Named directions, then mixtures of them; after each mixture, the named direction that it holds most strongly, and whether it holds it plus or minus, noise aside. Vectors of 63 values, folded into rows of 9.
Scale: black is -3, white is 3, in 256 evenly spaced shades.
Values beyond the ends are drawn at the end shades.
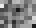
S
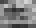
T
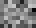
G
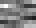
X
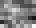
X, plus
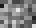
S, minus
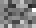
G, minus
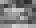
T, minus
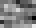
X, plus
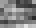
T, minus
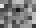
S, plus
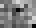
S, plus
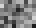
S, plus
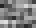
X, minus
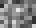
S, minus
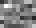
X, plus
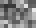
G, minus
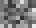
G, minus
